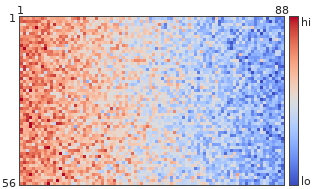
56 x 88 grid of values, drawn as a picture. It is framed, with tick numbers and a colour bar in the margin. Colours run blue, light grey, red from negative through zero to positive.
There is an overall slope up to the left. The texture is fine-grained noise. No row or column stands out. There are no regular stripes.
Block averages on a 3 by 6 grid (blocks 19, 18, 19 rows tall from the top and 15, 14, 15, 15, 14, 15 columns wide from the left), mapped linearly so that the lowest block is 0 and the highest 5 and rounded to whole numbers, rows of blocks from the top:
5 4 3 2 1 0
5 4 3 2 1 0
5 4 3 2 1 0
